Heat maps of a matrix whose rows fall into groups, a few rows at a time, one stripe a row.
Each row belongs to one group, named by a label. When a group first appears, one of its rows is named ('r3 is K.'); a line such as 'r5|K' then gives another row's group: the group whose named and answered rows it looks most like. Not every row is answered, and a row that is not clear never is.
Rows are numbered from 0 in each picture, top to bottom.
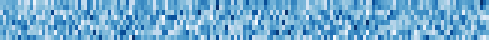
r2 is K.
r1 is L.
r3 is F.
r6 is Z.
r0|L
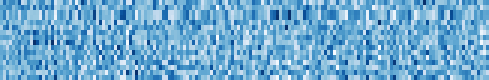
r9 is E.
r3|Z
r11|E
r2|Z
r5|K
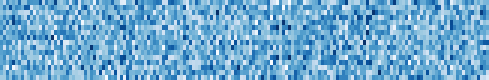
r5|Z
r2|L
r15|F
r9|F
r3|E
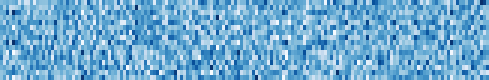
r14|F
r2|K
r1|F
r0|L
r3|L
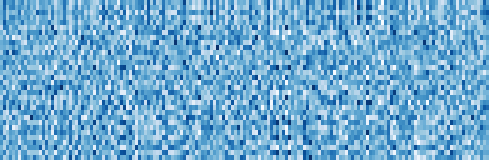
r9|L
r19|K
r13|Z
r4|E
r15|K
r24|Z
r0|E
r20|E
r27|Z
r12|E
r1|E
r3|E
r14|L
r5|K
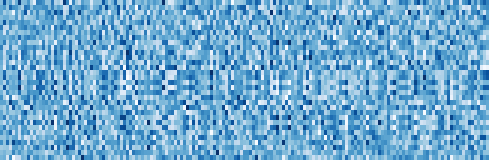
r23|Z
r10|F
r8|Z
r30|L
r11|F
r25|Z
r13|F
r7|L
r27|L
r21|F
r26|F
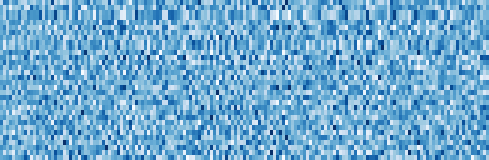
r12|E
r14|F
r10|F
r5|Z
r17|Z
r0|K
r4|E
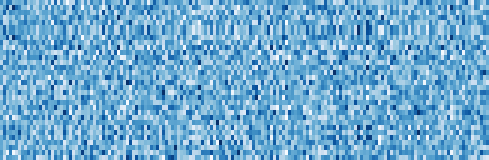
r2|E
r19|K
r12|K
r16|F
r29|F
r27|E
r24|L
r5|E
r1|K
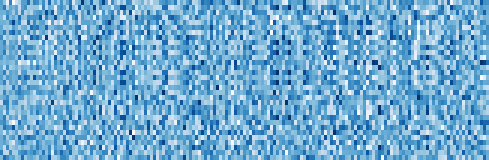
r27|L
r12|L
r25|E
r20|K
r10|Z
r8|Z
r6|E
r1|Z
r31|E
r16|Z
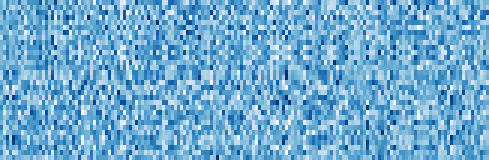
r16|F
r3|L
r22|F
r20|Z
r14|K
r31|L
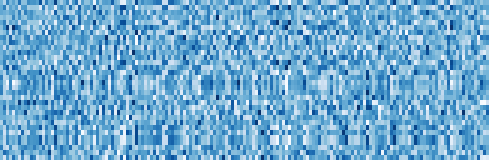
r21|E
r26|F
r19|L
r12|Z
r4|Z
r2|L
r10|L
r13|K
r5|K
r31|F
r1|Z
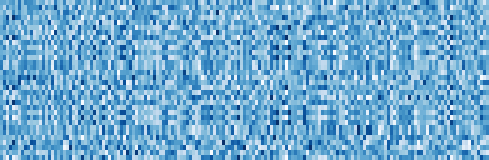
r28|F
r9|Z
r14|E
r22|Z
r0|L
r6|L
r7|K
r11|Z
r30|F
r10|L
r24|Z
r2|L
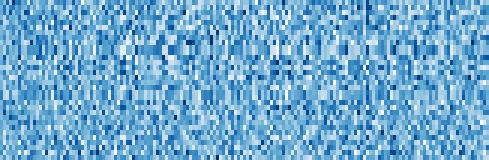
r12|Z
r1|E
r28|F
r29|E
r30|F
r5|F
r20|E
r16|L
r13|L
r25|E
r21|Z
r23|F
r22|E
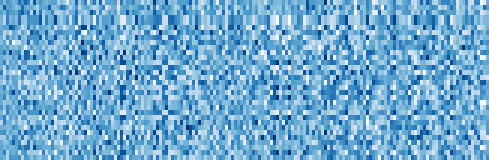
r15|F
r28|E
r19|Z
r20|L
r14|F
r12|Z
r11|L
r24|K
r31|E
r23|Z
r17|Z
